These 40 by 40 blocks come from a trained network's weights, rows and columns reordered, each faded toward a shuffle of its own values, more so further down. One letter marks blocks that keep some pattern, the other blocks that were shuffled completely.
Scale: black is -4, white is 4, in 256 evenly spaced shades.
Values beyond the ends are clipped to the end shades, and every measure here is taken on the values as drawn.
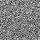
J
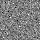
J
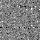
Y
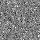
J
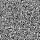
J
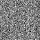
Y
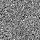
J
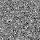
J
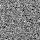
J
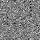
Y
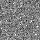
J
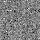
Y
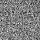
Y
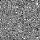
Y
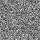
Y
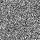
J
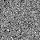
J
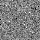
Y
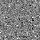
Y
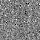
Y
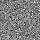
J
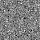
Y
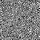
Y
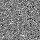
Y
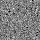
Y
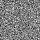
J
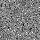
J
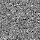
Y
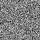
J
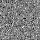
Y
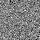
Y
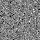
Y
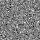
Y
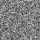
J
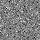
J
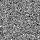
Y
